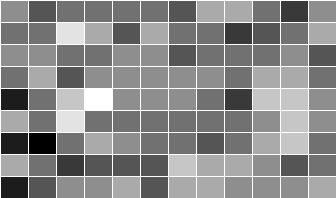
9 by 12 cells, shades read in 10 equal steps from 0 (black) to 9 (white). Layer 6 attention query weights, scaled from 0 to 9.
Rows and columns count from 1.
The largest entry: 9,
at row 5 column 4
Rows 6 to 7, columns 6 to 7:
4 4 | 4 4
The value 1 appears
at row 5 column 1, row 7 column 1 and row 9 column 1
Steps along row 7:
down up up down down same down up up up down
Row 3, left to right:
5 5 4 4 5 5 3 4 4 4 5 3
